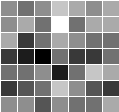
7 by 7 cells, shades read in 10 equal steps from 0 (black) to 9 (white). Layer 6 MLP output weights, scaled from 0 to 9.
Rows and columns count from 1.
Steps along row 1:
down up up down down up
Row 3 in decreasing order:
6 6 5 4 4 4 2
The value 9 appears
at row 2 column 4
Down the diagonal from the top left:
5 6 4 4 4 3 6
